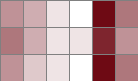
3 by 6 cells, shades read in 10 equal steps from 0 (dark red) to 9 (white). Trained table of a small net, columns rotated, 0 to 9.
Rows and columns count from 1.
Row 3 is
5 7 8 9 0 4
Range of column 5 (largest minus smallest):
1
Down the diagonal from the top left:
5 6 8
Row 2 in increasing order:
1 4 5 6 8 8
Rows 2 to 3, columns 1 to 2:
4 6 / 5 7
